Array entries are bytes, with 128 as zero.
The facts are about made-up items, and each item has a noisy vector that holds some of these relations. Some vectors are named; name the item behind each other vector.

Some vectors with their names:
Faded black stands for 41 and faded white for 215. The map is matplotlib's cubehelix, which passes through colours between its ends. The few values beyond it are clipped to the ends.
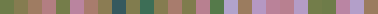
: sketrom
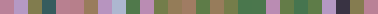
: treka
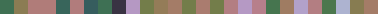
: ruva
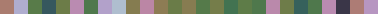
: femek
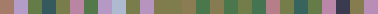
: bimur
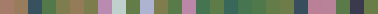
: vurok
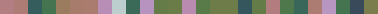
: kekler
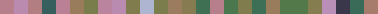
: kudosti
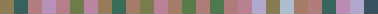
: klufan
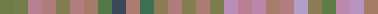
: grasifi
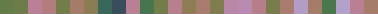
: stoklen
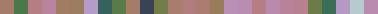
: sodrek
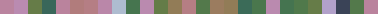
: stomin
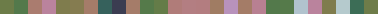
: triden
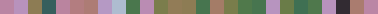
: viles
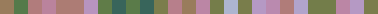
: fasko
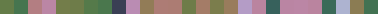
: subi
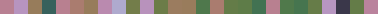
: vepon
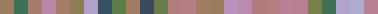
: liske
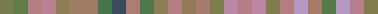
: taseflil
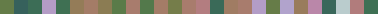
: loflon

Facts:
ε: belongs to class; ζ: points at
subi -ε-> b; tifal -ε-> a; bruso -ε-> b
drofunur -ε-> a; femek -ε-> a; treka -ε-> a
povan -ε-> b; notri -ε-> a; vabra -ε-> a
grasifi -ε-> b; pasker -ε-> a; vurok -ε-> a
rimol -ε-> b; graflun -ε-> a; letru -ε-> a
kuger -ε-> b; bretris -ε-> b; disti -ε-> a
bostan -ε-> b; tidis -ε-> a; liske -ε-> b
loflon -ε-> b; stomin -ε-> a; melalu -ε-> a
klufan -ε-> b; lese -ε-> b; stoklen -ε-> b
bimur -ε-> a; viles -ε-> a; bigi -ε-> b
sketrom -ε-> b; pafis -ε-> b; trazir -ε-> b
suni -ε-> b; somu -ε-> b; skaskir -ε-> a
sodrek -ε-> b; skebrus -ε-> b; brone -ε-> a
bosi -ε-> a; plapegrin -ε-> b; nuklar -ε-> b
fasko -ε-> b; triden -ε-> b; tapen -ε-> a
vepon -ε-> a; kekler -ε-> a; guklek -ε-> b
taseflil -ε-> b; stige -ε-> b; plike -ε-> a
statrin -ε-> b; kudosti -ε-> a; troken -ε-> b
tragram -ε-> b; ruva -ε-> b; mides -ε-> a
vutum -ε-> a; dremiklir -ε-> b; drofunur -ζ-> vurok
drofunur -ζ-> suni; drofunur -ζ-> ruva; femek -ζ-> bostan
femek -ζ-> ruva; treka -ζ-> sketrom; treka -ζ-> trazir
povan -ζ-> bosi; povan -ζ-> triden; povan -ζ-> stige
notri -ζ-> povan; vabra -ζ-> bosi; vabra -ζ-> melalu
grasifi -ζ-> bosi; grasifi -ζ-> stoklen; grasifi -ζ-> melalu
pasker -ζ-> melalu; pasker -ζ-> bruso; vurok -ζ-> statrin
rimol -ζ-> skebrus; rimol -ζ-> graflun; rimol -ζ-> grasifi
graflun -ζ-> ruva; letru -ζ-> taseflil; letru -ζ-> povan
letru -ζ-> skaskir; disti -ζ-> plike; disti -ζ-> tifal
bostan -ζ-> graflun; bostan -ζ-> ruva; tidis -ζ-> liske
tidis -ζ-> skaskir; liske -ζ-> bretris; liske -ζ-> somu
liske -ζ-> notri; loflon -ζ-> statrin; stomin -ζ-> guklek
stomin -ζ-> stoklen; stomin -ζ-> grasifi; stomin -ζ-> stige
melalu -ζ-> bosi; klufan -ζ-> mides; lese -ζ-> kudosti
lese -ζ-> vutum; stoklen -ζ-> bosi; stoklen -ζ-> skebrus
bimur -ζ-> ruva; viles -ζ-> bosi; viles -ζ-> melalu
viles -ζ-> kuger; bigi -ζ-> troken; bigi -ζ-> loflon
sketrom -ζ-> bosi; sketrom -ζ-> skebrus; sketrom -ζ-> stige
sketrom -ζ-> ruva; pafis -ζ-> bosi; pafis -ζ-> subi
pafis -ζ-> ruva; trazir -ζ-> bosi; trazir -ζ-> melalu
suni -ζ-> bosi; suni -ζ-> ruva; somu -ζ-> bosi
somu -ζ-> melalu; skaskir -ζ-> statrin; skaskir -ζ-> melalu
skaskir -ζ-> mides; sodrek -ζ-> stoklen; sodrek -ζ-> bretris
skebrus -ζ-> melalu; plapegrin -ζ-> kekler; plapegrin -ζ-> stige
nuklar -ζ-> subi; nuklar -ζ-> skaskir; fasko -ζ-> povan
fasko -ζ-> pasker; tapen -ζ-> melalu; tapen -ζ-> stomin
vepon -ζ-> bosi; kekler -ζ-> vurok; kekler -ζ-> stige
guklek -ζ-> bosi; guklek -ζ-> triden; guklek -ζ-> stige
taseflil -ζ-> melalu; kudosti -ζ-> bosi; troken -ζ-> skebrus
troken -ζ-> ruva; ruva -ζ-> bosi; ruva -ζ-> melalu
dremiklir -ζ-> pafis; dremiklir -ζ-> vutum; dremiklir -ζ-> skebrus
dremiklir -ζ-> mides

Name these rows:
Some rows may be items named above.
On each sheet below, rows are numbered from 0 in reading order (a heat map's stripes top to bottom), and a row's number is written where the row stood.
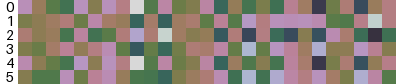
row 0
tidis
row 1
rimol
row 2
mides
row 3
guklek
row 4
tidis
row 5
plapegrin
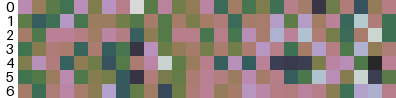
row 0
tidis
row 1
loflon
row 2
dremiklir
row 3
ruva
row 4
bosi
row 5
stige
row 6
liske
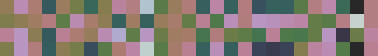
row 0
melalu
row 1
rimol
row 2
vepon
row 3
bosi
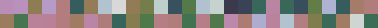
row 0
disti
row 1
dremiklir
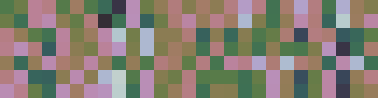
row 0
skebrus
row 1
bretris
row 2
skaskir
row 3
kudosti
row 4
nuklar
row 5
drofunur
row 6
letru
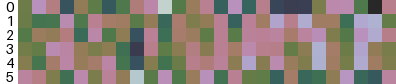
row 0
bosi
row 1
bigi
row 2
bostan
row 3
bruso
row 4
povan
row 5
notri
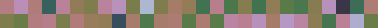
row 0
kudosti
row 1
pafis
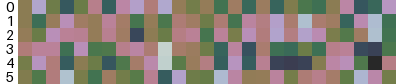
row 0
graflun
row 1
nuklar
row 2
lese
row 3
vutum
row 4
bosi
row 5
tragram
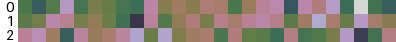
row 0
statrin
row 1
kuger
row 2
pasker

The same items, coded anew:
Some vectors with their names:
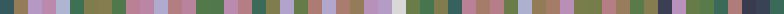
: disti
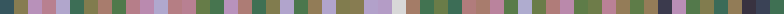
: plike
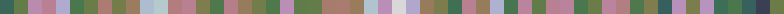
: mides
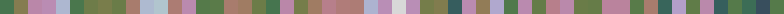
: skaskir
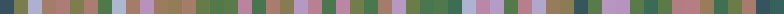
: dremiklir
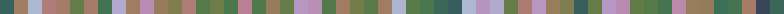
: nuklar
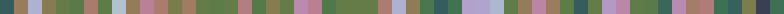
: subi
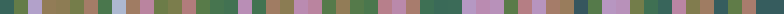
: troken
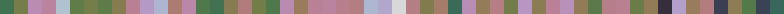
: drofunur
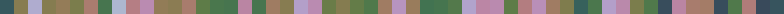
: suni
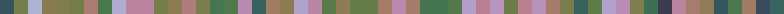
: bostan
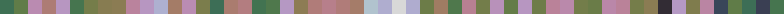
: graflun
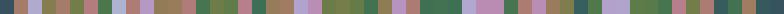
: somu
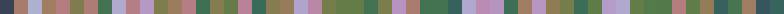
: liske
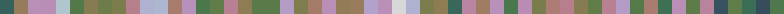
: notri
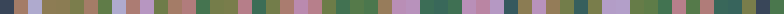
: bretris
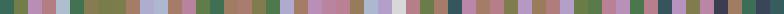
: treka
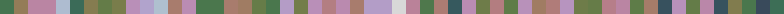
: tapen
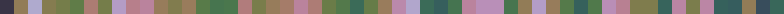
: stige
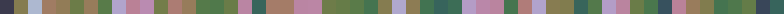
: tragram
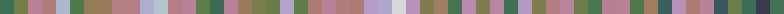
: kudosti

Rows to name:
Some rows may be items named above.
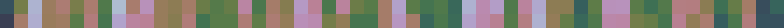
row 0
dremiklir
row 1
guklek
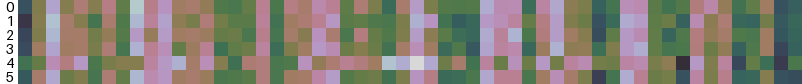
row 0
lese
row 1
bruso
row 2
klufan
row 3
sodrek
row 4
graflun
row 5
kuger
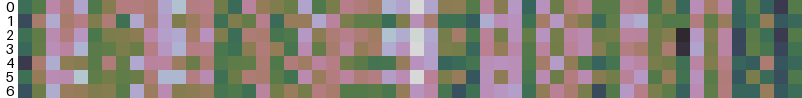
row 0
vutum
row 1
liske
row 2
graflun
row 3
vurok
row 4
triden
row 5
tidis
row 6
statrin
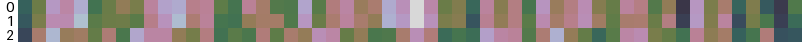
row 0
brone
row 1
kekler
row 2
guklek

